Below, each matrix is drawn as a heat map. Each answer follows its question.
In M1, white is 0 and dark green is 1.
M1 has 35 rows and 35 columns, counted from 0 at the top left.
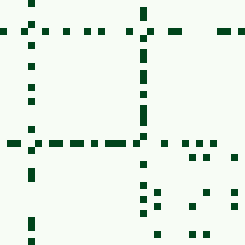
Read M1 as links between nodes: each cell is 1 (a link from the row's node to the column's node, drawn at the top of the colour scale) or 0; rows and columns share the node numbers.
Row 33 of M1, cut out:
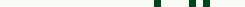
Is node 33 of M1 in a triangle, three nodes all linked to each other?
yes
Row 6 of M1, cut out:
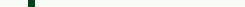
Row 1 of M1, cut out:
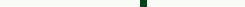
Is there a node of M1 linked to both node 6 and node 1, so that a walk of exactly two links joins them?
no
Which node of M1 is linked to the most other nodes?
node 20
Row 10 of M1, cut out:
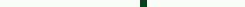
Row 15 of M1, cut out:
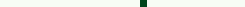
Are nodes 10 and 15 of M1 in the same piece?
yes
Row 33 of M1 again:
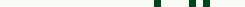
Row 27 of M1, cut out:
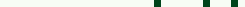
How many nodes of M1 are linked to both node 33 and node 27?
2
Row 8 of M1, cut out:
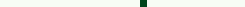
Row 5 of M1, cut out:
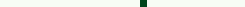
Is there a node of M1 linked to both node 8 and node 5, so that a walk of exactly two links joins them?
yes
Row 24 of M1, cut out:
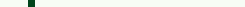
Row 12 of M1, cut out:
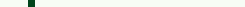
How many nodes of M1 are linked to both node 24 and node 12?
1
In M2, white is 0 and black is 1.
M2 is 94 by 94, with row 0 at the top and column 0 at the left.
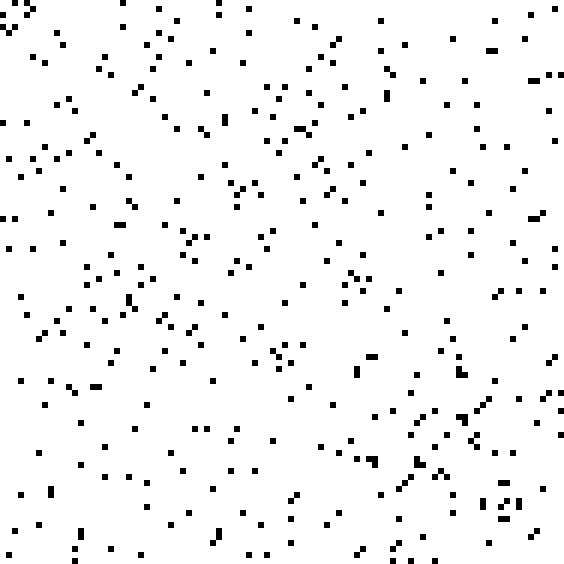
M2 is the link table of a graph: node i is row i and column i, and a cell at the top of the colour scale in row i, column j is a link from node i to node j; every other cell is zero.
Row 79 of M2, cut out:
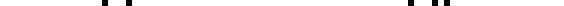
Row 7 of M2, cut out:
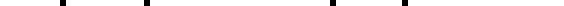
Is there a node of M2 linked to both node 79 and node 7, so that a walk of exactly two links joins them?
no
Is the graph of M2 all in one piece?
yes
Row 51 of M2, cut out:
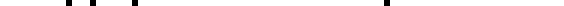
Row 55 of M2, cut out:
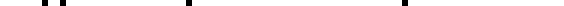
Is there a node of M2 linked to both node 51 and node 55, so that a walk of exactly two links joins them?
no
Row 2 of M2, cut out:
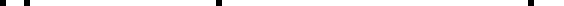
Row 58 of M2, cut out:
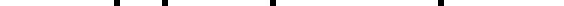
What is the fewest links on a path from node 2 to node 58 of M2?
4
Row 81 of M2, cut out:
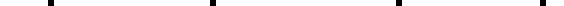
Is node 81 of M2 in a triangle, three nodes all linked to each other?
yes
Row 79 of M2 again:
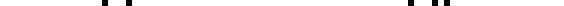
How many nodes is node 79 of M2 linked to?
5
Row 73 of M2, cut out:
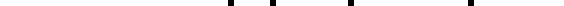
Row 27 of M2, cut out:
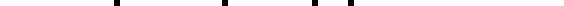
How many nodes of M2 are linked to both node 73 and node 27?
1
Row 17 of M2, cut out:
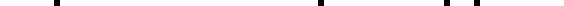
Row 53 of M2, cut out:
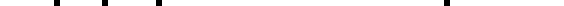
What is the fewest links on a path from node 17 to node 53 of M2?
1
